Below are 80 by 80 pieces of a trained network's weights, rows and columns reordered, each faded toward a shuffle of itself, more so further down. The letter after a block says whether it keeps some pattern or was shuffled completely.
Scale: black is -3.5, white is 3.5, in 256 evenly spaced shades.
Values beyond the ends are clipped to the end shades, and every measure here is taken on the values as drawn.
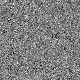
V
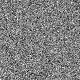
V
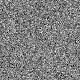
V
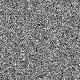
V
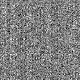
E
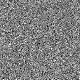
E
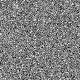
V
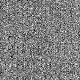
E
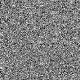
E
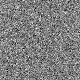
V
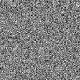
E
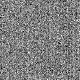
E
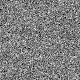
V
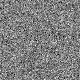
V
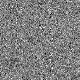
E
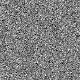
E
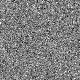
V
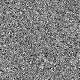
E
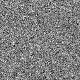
V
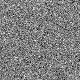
V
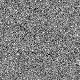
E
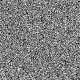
V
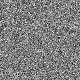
V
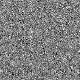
E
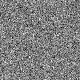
V
